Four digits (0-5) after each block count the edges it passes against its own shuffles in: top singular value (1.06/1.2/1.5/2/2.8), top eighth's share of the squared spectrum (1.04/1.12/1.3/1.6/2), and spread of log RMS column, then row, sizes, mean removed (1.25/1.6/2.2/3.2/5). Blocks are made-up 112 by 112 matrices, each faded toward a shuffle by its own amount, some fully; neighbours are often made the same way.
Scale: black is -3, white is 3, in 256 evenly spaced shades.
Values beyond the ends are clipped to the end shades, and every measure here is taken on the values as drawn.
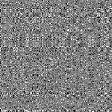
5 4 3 3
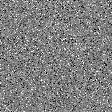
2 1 0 0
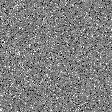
1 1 0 0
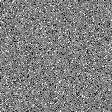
2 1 0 0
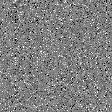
3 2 1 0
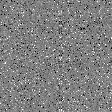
3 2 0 0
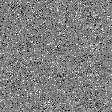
3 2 1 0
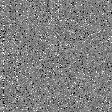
3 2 1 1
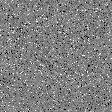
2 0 0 0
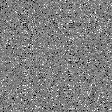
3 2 2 1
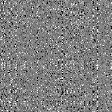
4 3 3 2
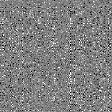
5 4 3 2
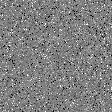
2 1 0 0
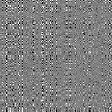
5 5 4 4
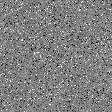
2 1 0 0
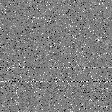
3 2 0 1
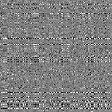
5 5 3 4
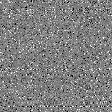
4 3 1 2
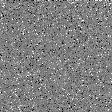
2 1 0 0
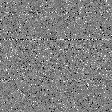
3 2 0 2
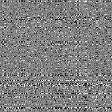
5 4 2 4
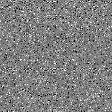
4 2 1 2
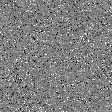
1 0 0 0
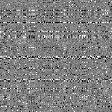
5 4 2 4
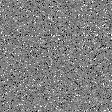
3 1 0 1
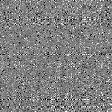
4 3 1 3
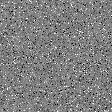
2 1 0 0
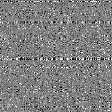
4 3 1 3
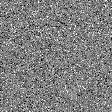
0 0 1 0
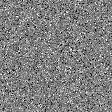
0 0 0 0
